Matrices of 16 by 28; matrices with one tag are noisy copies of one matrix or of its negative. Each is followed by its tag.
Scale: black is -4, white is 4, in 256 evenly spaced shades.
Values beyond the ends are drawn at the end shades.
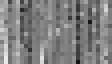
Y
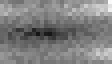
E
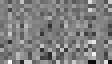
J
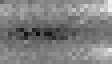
E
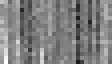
Y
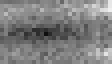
E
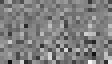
J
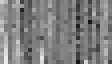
Y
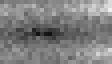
E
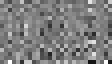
J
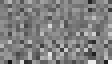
J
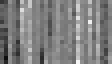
Y
